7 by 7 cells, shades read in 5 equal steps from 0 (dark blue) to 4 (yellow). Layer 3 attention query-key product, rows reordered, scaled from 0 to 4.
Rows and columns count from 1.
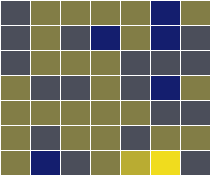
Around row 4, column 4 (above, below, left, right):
2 2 1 1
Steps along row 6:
down up same down up same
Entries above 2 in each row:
0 0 0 0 0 0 2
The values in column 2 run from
0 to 2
